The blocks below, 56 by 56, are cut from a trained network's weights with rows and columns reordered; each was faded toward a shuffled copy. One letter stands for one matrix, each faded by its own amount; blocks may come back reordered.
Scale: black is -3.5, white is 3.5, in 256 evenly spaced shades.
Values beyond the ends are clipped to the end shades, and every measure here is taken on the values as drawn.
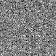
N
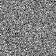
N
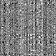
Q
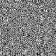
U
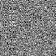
U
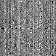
Q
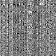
Q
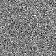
N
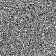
N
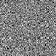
U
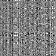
Q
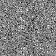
N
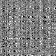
Q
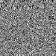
U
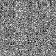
N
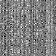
Q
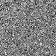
N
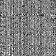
Q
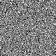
N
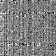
Q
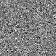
N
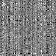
Q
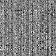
Q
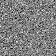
N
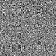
U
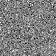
N
